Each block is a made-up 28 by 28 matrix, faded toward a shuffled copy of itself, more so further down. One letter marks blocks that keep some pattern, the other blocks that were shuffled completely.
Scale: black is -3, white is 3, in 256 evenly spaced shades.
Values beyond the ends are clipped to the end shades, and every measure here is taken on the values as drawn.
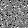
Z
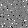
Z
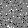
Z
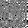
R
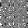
R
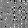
R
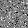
Z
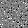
Z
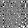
R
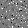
Z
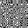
R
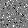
Z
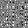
R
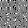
R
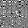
R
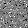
Z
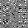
R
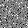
Z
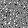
Z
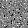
Z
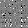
R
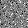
Z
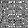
R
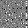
R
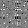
R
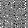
R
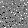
Z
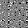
R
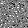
Z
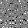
R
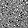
Z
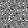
R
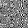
R
